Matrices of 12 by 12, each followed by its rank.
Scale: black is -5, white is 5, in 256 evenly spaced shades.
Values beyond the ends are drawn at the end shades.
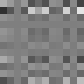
one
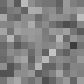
full rank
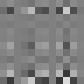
one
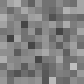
full rank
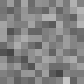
full rank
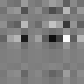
one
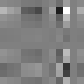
one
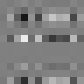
one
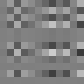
one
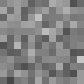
full rank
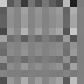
one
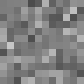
full rank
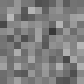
full rank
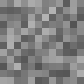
full rank
